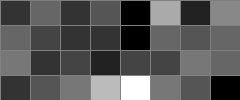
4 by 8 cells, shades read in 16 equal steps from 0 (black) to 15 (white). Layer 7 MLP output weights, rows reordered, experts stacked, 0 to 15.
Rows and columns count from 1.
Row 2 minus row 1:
3 -2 0 -2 0 -4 3 -2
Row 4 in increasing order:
0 3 5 5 7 7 11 15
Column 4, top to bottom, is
5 3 2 11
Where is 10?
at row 1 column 6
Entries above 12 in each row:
0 0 0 1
